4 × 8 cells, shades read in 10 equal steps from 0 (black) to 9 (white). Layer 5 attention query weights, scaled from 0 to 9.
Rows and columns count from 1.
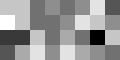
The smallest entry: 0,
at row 3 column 7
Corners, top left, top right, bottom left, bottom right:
7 3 3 4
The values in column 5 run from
4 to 8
